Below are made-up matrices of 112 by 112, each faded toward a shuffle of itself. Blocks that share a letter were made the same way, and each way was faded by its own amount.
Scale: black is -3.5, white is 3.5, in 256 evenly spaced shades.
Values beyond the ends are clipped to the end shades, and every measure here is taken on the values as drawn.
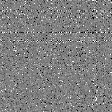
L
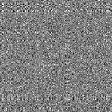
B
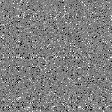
L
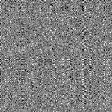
B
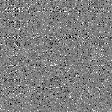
L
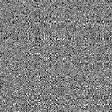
B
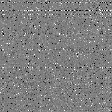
L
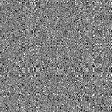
B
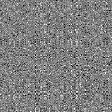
B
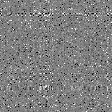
L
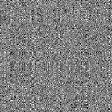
B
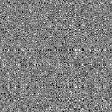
B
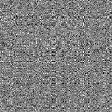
B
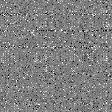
L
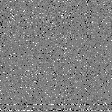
L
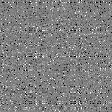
L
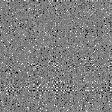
L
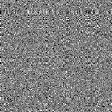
B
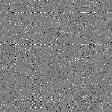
L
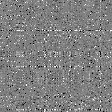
L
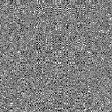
B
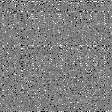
L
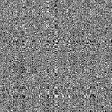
B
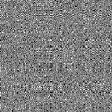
B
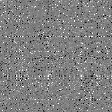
L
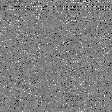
L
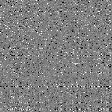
L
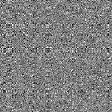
B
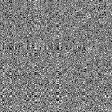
B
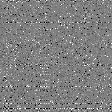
L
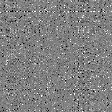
L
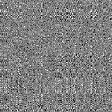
B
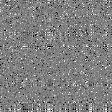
L
